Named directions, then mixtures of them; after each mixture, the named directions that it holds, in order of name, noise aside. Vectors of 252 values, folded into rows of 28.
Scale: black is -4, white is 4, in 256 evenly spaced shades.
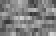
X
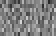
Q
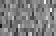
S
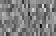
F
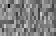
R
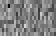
R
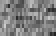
R, X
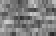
X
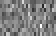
F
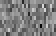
F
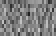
F, Q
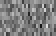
F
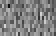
Q, R
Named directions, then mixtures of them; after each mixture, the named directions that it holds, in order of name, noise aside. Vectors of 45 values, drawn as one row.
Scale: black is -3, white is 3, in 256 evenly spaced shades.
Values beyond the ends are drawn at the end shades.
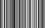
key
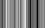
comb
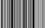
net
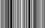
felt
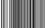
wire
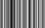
felt, key, net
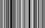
felt, key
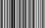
key, net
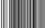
wire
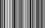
comb, felt, key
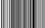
net, wire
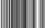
comb, net, wire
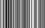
comb, felt, net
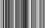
comb, key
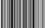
net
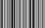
comb, key, net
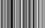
felt, key, net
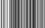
wire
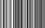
net, wire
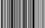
net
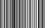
key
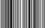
felt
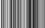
comb, felt, wire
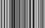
key, net, wire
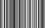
key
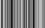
felt, net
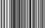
key, wire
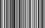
key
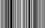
felt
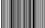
felt, net, wire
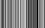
comb, felt, key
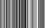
comb, felt, key
